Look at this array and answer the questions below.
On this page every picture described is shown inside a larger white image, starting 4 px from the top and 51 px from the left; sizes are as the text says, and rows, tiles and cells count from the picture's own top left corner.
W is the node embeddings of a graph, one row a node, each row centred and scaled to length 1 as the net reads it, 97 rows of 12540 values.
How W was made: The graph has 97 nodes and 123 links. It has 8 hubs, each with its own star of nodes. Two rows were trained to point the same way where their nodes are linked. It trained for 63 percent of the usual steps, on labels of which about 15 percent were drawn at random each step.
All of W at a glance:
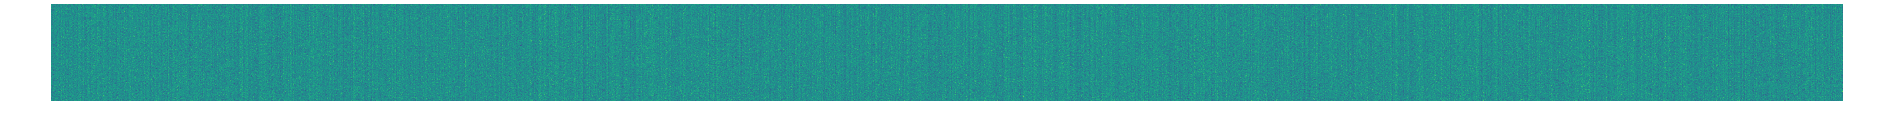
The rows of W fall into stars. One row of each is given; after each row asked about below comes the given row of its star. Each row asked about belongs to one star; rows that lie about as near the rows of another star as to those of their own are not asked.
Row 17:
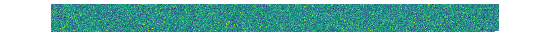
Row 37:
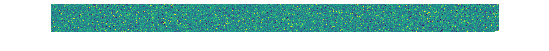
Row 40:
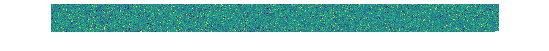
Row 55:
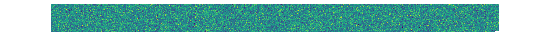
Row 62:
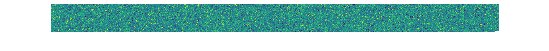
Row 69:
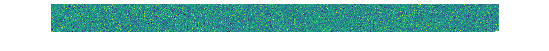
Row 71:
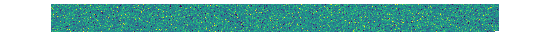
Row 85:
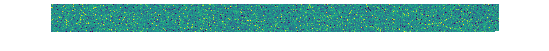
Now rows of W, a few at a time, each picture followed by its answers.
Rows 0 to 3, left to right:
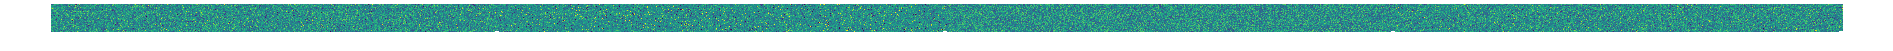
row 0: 62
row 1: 37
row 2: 17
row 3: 55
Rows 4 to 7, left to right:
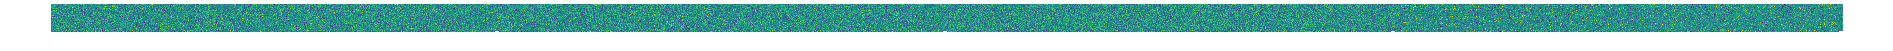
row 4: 71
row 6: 40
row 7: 71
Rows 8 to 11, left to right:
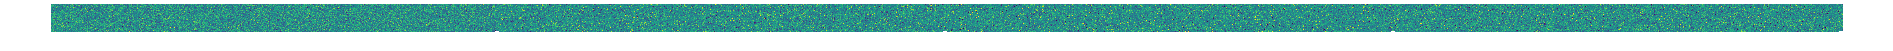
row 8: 40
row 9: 62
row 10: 55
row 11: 40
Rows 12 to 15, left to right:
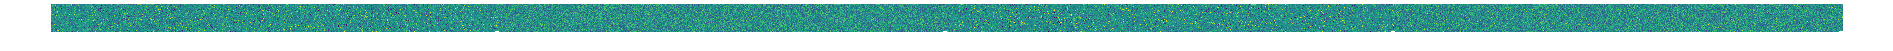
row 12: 55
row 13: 37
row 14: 37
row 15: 37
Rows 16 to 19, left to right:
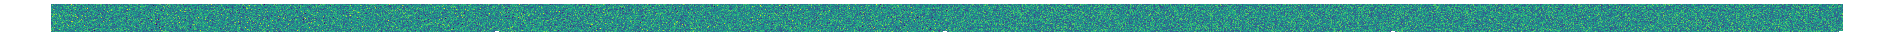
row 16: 85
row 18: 55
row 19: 69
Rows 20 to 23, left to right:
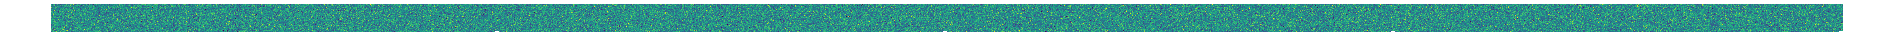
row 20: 40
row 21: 55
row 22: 55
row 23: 62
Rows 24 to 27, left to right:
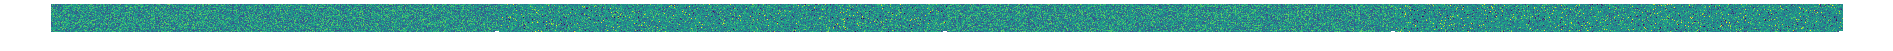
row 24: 85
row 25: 17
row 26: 62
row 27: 71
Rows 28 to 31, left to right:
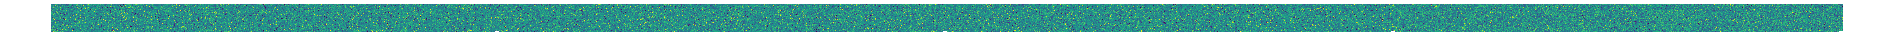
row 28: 55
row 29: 62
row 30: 37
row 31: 69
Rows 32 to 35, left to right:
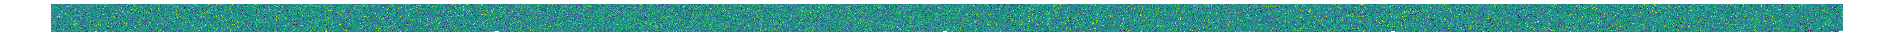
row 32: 62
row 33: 85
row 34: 37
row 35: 40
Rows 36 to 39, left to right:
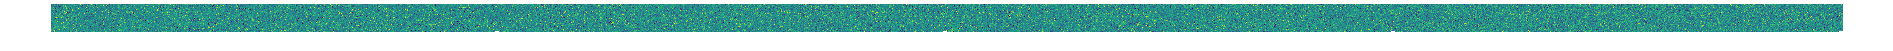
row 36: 85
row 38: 71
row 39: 69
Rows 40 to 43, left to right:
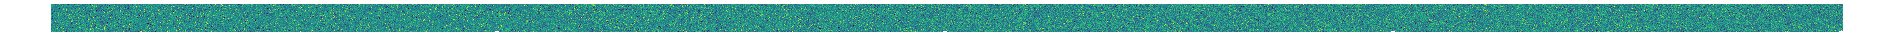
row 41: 55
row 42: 85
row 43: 71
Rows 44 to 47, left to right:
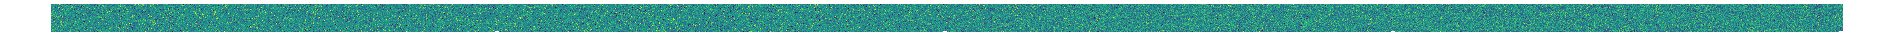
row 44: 17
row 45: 62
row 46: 40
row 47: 40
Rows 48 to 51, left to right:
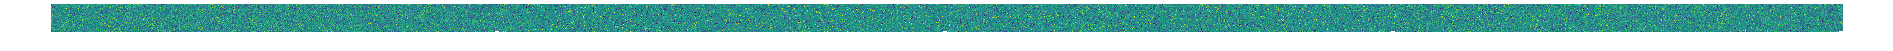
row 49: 69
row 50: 40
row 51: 71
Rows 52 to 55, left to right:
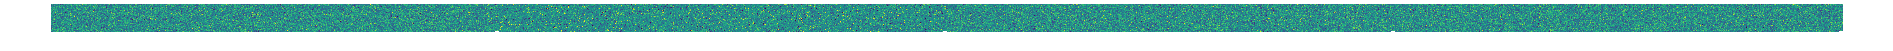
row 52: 69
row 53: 17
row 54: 85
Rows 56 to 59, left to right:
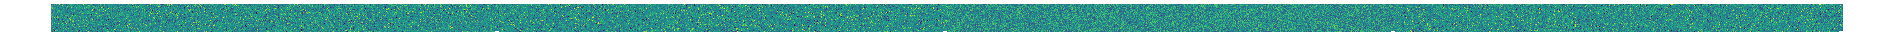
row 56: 62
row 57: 55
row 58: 71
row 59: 17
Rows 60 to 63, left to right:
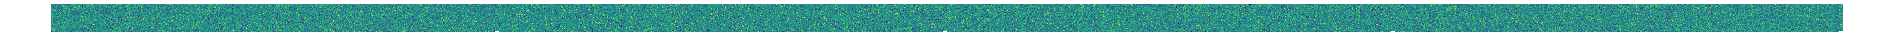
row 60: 85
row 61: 55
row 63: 69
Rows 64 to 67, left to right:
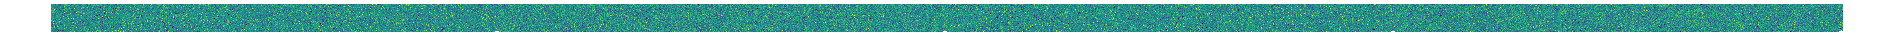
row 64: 37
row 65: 40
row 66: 17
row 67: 71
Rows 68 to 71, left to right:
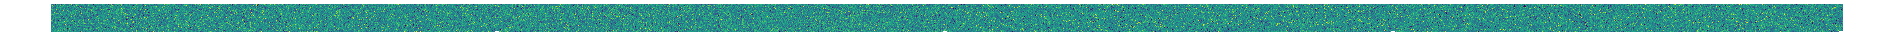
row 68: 55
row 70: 40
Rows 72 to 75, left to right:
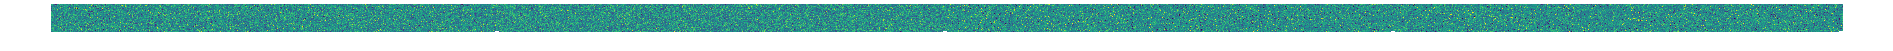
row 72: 55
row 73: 69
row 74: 17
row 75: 69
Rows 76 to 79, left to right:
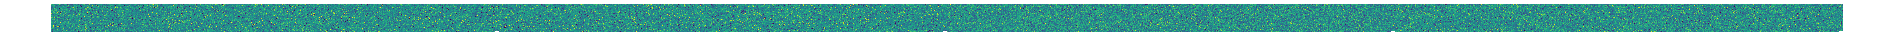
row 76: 17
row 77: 62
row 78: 85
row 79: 17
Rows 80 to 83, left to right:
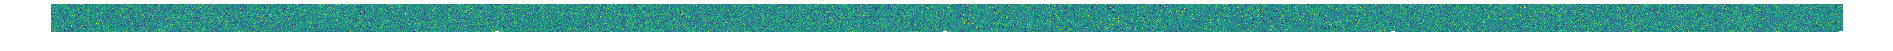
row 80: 71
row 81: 69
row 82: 85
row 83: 37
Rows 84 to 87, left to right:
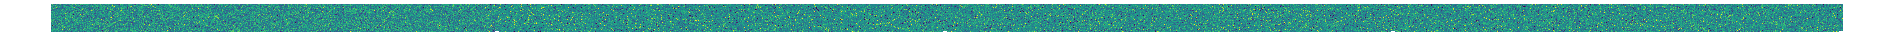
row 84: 71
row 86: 85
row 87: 71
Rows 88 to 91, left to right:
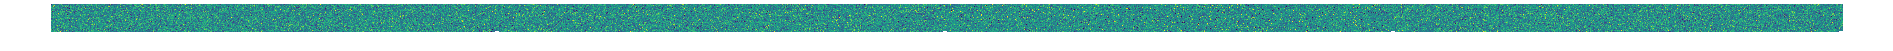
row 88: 40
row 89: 17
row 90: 85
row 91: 40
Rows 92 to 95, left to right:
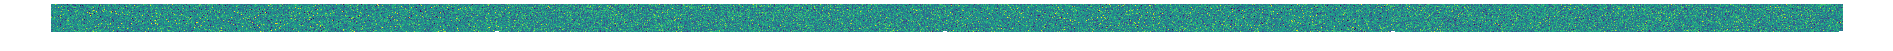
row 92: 17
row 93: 62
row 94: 55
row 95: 17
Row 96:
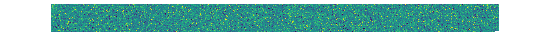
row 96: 62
